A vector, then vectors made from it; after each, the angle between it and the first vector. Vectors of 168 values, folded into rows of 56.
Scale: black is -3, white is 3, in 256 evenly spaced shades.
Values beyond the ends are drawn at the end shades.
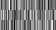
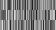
partly opposed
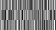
orthogonal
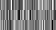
partly opposed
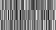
partly aligned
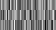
nearly opposite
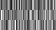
partly aligned
